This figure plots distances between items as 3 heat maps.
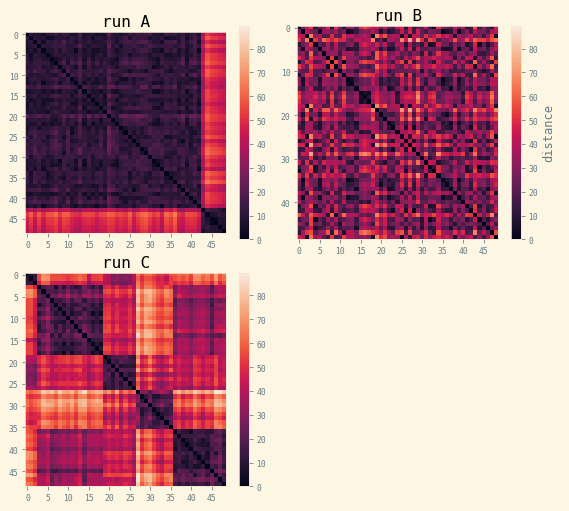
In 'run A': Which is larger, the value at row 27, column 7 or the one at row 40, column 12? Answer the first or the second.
the first
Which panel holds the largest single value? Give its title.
run C
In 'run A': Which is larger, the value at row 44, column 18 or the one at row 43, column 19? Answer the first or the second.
the first
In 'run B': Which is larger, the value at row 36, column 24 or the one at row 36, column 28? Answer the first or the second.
the first
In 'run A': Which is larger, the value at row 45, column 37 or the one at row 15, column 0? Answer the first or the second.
the first
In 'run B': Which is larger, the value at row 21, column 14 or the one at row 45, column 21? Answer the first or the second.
the second
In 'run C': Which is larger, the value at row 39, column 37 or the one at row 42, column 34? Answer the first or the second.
the second
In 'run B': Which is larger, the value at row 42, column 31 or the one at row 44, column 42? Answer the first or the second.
the first
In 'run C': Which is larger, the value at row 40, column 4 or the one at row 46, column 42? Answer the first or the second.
the first
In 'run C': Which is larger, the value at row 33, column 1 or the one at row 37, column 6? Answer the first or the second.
the first
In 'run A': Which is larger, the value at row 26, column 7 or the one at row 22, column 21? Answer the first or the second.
the first
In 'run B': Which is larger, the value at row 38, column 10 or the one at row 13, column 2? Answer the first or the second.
the second
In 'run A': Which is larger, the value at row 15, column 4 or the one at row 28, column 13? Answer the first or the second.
the second
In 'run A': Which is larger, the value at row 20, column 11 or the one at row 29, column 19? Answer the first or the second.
the first
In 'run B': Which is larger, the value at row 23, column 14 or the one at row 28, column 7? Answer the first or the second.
the second
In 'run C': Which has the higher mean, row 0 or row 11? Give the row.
0
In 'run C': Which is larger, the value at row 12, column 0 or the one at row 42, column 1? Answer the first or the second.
the second
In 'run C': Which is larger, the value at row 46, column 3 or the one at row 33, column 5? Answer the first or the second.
the second
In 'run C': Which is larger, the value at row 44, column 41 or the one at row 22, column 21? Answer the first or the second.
the second
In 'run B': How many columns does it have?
49
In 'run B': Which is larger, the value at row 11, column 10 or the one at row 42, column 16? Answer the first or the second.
the second
